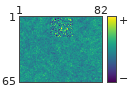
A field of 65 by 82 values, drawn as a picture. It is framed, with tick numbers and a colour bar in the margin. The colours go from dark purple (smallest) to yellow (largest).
Roughest part: top middle. Mirror symmetry: none. Stripes: none. Histogram: heavy tails on both sides. Odd patch: rougher, in the top middle.
